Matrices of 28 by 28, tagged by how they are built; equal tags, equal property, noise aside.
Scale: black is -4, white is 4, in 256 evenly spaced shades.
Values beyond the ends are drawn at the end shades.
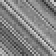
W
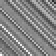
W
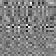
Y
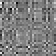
Y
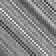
W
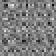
Y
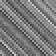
W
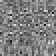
Y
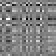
Y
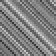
W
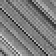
W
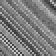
W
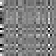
Y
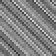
W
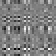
Y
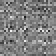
Y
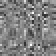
Y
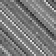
W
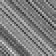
W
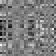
Y
